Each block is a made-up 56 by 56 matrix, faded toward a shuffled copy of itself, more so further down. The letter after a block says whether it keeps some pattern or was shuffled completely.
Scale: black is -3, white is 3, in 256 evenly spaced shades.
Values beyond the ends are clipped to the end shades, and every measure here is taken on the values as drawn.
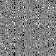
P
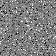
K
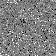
K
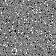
K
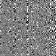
P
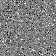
K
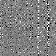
P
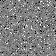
K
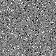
K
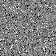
K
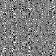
P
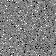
K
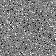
K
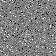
K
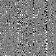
P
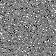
K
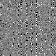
P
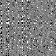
P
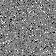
K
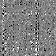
P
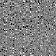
P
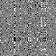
P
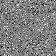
K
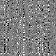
P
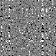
P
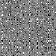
P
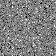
K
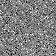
K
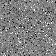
K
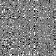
P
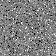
K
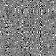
P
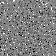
K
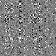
P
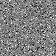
K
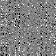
P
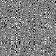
P
